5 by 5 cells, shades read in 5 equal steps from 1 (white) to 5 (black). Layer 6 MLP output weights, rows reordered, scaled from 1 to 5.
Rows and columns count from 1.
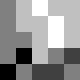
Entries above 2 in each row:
1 1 2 4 5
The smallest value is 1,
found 3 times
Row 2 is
3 2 2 1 2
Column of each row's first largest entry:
1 1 1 2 1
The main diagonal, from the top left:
3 2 2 3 3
